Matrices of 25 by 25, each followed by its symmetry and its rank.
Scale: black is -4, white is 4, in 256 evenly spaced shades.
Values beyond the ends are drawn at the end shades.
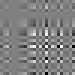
symmetric, rank one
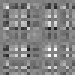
symmetric, rank two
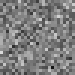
neither, full rank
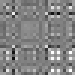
symmetric, rank two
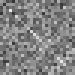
symmetric, full rank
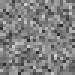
neither, full rank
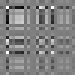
symmetric, rank one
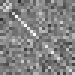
symmetric, full rank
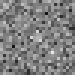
symmetric, full rank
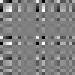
symmetric, rank one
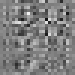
neither, rank three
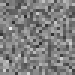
neither, full rank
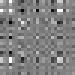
symmetric, rank two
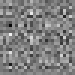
neither, rank three
